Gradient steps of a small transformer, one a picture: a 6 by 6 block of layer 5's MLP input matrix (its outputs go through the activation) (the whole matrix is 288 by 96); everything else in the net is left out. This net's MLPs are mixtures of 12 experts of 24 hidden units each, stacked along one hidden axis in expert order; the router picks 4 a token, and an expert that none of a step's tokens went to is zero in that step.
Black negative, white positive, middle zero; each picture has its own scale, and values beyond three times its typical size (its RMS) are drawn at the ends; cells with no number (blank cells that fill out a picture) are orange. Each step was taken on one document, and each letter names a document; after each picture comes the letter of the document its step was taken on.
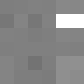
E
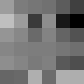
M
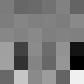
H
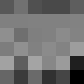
H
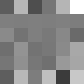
H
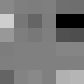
M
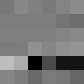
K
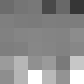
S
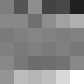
K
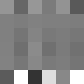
H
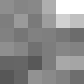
K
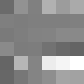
K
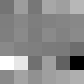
K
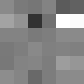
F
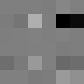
F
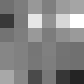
M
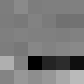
S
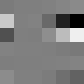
M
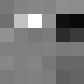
F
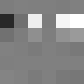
M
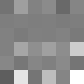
H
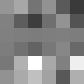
S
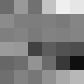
K
